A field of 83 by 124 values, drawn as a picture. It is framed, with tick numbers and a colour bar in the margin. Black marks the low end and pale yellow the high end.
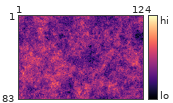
The values follow a bell shape. The texture is blotchy. On average the colour sits 40% of the way up the scale. There are no regular stripes.
